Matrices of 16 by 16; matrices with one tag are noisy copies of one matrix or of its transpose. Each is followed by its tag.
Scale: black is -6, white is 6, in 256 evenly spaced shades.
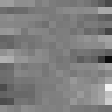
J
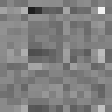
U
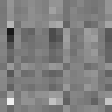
U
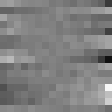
J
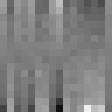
J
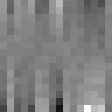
J
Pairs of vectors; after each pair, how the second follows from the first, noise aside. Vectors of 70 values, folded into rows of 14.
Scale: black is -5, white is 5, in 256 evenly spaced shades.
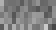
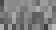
negated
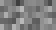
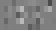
partly zeroed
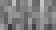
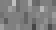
partly zeroed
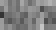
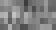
shuffled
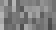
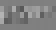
partly zeroed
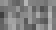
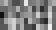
scaled up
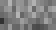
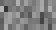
shuffled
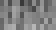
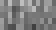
negated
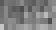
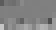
partly zeroed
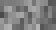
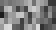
scaled up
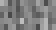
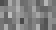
negated
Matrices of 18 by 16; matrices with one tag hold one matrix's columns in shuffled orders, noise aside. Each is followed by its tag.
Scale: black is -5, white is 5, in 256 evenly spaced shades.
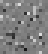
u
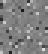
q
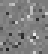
u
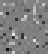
u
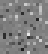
u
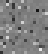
q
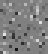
u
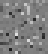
u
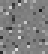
q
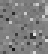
u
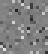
q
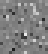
u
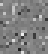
u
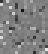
q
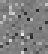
u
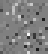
u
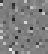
q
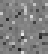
u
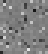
q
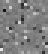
q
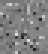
u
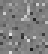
u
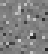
u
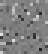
u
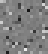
q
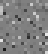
u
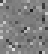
q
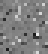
u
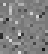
u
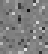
q
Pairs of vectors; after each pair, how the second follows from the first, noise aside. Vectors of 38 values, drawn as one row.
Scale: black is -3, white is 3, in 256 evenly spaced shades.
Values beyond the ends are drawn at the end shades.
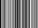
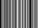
sign-scrambled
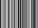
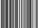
negated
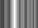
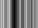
negated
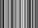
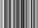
negated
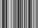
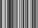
negated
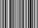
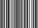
negated
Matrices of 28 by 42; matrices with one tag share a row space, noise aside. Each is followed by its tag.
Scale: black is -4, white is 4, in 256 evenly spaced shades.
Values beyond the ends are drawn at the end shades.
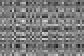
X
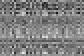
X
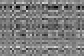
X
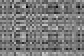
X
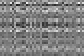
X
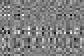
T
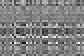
X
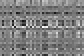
X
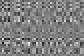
T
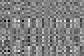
T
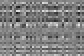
X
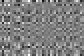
T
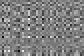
T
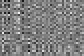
T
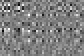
T
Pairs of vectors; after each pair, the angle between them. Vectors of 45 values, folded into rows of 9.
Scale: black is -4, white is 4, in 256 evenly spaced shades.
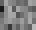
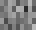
partly aligned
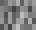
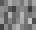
nearly parallel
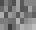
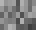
nearly opposite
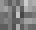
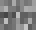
partly aligned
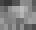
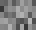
partly aligned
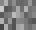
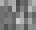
orthogonal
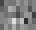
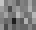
nearly opposite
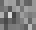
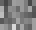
orthogonal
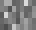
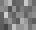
nearly parallel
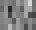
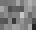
partly aligned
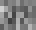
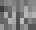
nearly opposite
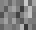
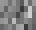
nearly parallel
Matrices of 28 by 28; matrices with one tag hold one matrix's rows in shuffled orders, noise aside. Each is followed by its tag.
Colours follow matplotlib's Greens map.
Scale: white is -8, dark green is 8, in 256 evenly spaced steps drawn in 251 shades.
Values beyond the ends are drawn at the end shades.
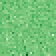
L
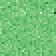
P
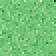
P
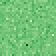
L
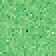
L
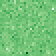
L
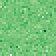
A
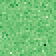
A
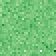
P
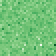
P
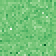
A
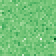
P
